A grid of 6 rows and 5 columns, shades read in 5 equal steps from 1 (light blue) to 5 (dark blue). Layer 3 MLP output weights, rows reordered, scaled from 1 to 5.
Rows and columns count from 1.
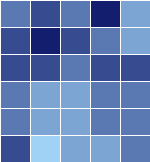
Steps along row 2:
up down down down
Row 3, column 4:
4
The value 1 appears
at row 6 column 2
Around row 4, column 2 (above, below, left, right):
4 2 3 2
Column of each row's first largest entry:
4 2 1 1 1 1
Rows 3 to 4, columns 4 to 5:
4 4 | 3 3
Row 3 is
4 4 3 4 4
